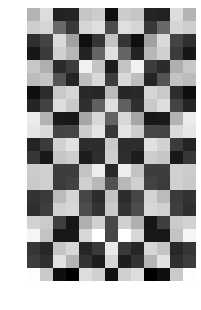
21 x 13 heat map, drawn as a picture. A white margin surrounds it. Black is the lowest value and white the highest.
On average the colour sits 50% of the way up the scale. It is mirror symmetric from left to right. The field is checkered. The histogram has two humps.
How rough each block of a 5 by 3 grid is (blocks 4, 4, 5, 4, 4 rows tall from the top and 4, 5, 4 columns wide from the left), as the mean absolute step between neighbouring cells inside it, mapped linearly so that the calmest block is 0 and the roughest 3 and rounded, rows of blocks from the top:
010 | 010 | 121 | 111 | 232
